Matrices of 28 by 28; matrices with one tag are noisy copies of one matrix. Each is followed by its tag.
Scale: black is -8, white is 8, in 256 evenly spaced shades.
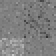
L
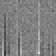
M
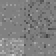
L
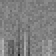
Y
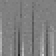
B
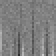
B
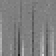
B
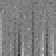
B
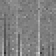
M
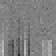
Y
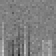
Y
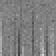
B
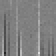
M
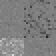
L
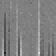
M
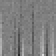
B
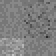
L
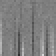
B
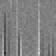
M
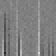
M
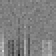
Y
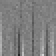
B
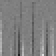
B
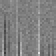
M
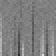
B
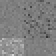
L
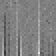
M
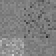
L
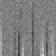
B
